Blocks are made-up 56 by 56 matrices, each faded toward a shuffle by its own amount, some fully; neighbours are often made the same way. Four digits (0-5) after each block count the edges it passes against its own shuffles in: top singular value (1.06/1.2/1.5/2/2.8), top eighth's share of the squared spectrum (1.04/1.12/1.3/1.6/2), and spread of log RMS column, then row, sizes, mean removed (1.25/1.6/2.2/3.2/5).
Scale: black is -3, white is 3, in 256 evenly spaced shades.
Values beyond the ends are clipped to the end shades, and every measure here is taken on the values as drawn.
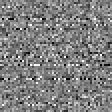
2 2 0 3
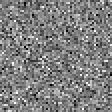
0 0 0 0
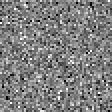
0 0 0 0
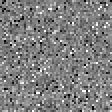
0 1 0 0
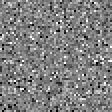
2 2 1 0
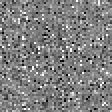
3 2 1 1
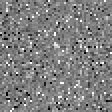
2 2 0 1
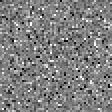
0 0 0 0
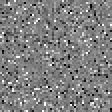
1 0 0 0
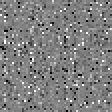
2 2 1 0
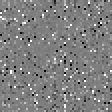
2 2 1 0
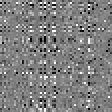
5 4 3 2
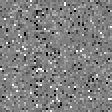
2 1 1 0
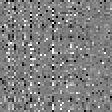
4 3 2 2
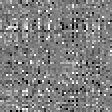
4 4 2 2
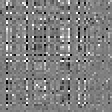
5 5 3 3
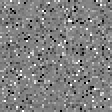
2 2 0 0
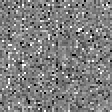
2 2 1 0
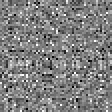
4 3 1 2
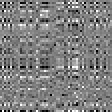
5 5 3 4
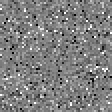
0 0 0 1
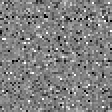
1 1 0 1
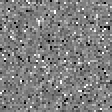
0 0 0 0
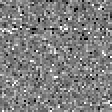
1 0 0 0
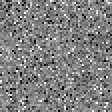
0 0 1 0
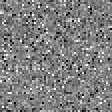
3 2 0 0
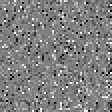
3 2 1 0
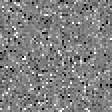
1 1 0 0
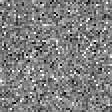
0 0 0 0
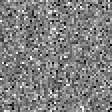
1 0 0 0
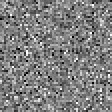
0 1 2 0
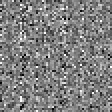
2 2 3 0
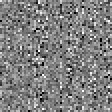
2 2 3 0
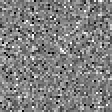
1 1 0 0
